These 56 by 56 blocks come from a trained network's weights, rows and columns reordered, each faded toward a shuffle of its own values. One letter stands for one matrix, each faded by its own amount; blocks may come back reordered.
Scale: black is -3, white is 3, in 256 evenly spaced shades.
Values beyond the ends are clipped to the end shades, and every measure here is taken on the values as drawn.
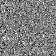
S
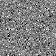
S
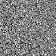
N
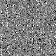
S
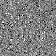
S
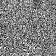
N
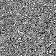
N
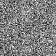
N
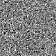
S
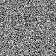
N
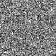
N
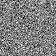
N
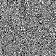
S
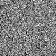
N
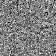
N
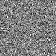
N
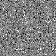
S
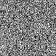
N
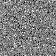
S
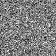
N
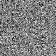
N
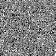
S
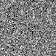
N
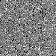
S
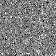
S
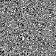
S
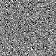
S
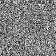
N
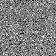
S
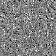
S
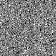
N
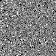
S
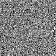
N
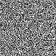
N
